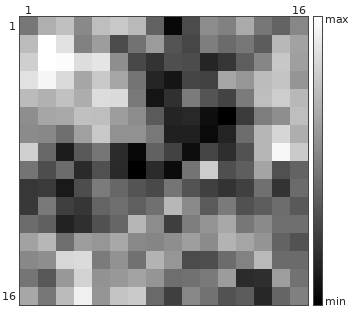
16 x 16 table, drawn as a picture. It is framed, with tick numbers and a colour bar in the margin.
On average the colour sits 50% of the way up the scale. The texture is blotchy. The top left is the ninth with the highest average. No regular stripes run through it.
